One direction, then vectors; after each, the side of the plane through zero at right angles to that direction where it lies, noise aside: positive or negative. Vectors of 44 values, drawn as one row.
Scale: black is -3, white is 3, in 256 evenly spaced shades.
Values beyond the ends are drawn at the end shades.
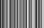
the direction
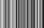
negative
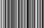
negative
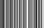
positive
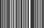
negative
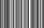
negative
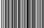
negative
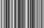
negative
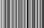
negative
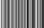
negative
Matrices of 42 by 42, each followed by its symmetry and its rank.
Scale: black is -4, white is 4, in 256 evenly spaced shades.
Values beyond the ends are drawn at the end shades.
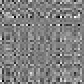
neither, rank three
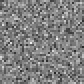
neither, full rank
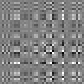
symmetric, rank two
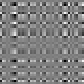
neither, rank one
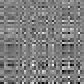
neither, rank two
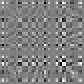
symmetric, rank two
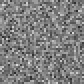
neither, full rank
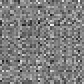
neither, rank five
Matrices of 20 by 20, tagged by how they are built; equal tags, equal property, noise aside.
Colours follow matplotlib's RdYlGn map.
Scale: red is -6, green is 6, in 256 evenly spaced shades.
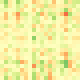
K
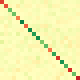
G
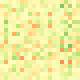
K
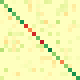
G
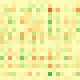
K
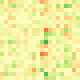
K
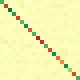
G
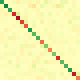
G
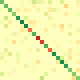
G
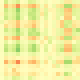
K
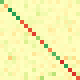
G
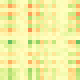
K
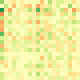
K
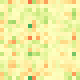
K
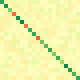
G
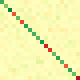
G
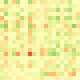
K
